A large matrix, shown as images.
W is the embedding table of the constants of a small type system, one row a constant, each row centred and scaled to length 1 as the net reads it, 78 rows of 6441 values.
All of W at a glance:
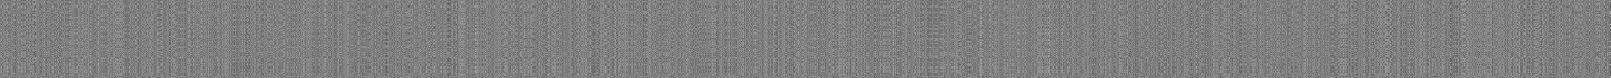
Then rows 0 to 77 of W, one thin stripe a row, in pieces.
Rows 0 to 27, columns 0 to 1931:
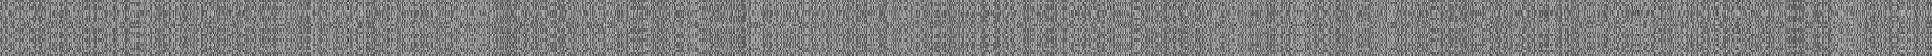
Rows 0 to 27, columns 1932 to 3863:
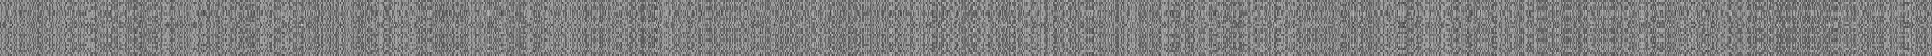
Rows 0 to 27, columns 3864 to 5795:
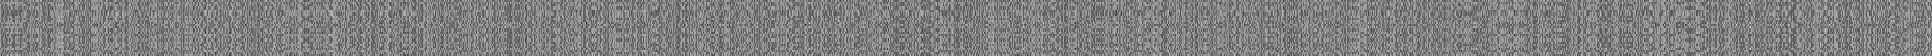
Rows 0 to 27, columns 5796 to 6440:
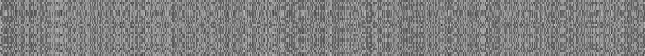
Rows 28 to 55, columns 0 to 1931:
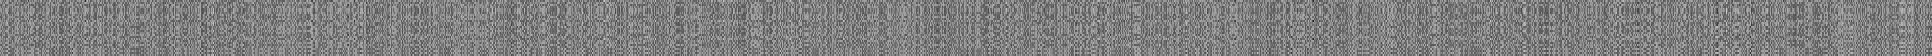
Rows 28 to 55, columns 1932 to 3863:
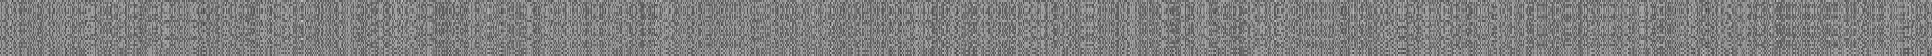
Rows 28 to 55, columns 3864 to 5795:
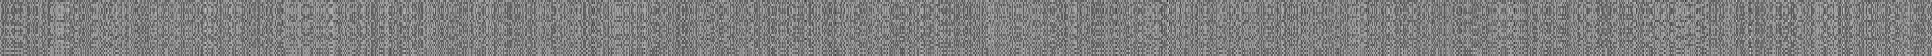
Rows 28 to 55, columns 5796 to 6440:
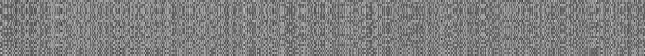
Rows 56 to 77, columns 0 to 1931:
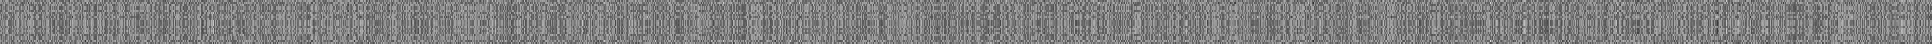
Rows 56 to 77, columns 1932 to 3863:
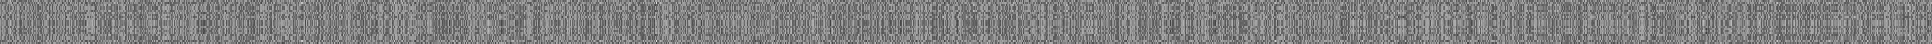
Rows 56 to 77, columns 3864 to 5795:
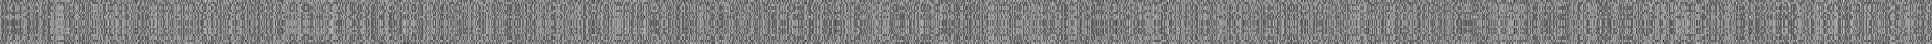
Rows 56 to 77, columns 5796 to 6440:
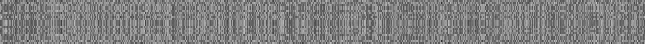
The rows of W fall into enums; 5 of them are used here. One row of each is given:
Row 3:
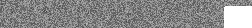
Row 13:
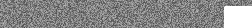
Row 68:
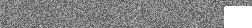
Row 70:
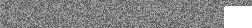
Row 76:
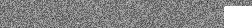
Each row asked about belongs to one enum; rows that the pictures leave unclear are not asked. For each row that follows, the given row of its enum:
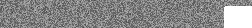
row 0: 3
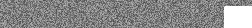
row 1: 13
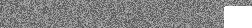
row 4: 3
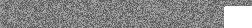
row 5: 70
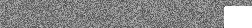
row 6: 68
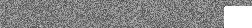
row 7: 68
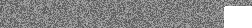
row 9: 3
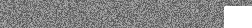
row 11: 13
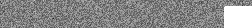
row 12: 76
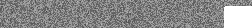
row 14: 3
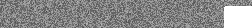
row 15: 3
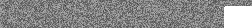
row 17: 70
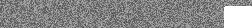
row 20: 3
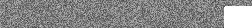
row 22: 68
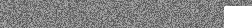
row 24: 13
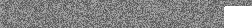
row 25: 70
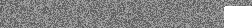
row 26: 3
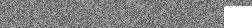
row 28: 76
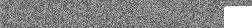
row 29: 70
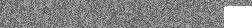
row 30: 3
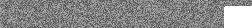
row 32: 70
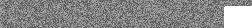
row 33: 70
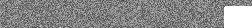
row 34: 68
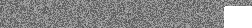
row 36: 3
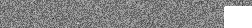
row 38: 76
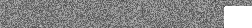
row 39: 68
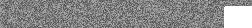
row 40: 70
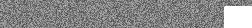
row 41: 13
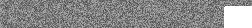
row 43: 70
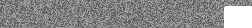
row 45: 3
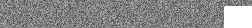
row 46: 13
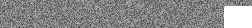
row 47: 76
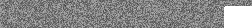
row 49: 70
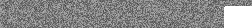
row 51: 70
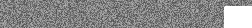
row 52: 13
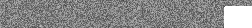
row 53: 68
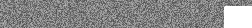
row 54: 13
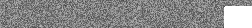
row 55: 68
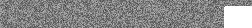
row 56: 70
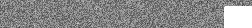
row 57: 76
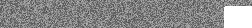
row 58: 3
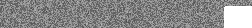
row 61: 3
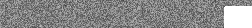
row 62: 68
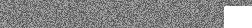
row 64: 13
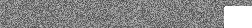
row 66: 68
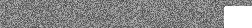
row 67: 68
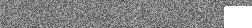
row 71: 68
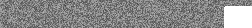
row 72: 70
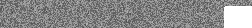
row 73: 3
